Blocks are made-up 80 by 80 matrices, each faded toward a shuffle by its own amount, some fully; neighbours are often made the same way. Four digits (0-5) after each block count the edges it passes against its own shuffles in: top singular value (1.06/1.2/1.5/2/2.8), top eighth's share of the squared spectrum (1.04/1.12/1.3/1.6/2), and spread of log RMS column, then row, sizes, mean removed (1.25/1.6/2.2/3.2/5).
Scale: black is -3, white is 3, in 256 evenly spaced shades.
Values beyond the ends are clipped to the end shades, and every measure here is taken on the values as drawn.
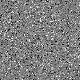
3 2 1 1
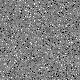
1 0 0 0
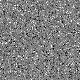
2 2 0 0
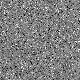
0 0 0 0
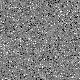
0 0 0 0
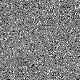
3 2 0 1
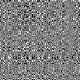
5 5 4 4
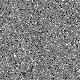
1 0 0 0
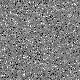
1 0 0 0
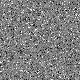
0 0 0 0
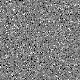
3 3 1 1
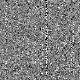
2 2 3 0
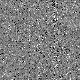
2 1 2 0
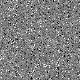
1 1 2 0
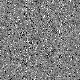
1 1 2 0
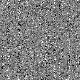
1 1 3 0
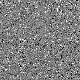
0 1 1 0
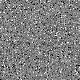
2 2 0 0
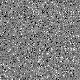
3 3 2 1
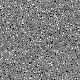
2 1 0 0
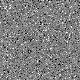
2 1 1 0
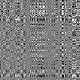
5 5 4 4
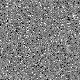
3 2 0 0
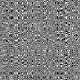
5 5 4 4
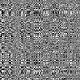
5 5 3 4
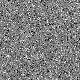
1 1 0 0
